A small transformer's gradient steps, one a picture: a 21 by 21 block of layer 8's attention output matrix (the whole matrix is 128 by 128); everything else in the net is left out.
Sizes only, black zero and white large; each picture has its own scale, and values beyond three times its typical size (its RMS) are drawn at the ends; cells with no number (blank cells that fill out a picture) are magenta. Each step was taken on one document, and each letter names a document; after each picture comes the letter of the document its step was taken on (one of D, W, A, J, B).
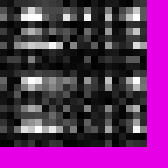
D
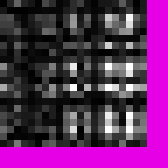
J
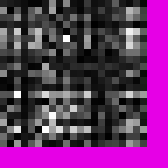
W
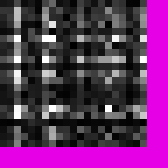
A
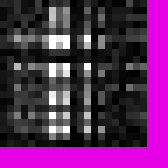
W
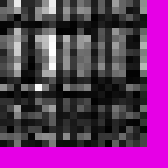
A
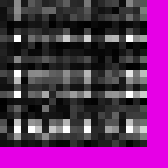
W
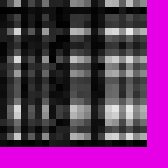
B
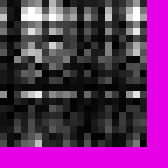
D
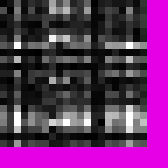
W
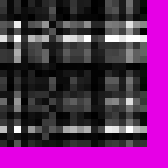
W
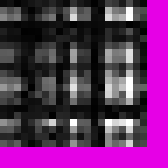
J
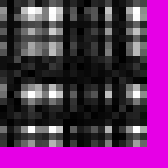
D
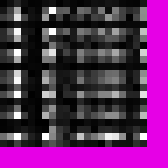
A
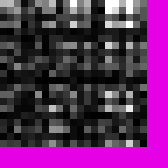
J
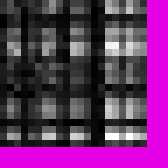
B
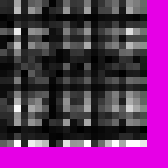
W
